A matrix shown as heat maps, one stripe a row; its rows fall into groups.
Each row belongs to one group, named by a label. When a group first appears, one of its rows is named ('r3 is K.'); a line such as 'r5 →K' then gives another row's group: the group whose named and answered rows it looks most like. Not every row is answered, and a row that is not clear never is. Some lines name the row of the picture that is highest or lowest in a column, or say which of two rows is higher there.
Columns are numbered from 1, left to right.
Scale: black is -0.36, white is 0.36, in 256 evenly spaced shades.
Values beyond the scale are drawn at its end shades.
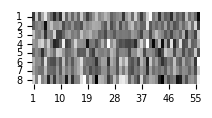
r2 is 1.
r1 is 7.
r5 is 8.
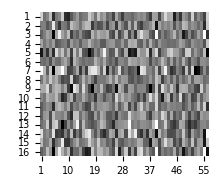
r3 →1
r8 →7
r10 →7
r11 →1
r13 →7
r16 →1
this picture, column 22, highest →5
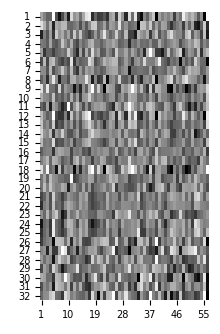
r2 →8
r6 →7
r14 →8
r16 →1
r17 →7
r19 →7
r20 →7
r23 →7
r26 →1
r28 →1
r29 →7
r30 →8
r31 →1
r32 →8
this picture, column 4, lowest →11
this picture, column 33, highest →25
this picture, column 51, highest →27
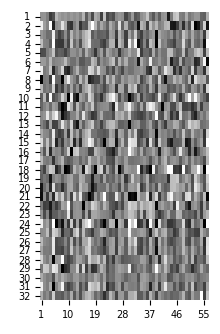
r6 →8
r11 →7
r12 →7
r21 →1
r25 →7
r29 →7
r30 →8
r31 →8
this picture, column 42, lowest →8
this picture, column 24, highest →10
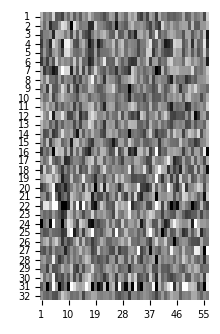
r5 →8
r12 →8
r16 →1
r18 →7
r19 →7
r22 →7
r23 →7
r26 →7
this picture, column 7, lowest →31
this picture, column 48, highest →31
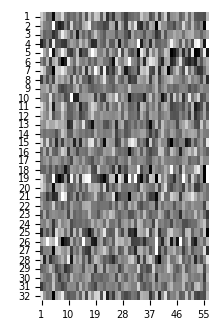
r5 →8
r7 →8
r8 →1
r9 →7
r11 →8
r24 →1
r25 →1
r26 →7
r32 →8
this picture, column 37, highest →6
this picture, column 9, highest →21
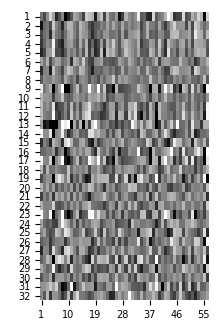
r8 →8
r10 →8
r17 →8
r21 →1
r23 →8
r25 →8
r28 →1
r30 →1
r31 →7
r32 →7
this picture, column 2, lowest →13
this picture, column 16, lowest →19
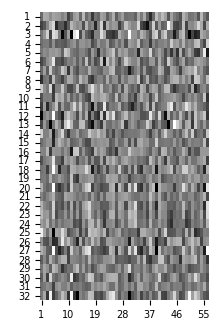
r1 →7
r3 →7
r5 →8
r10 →1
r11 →1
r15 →1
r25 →8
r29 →7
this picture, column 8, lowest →3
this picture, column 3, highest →3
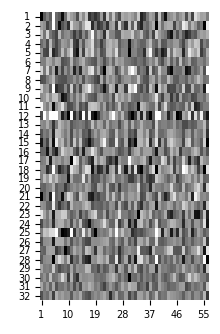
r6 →7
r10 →7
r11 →8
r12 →7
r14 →1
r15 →1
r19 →7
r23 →8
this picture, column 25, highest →12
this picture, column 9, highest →23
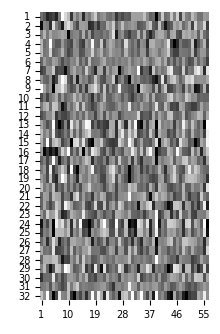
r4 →8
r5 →8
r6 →7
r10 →1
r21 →7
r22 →8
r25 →1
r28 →7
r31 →7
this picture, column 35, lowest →23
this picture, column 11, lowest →15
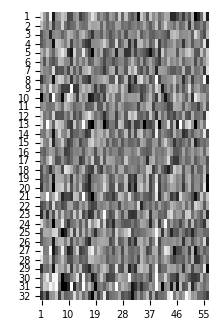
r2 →8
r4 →1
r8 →1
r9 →7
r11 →8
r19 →1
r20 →1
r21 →7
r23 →1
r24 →8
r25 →7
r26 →1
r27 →8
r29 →1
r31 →7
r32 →1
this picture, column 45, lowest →27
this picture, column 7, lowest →32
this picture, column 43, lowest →18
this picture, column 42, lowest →10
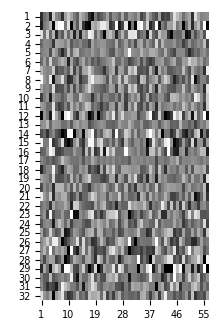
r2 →1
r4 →1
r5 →7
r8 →8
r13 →7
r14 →7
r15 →8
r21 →8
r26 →7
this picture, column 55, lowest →28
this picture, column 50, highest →27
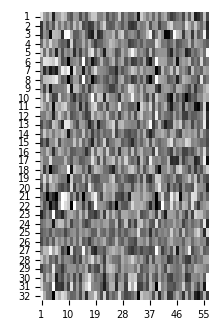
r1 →8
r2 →1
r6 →7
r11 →8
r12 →1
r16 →1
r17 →8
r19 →7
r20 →7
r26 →1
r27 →7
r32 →8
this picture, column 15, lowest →21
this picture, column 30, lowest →21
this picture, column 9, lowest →25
